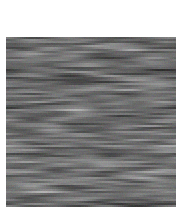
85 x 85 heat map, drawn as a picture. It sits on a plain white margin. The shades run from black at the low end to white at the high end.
Histogram: bell-shaped. Average level on the scale: 40%. Grain: streaks across.
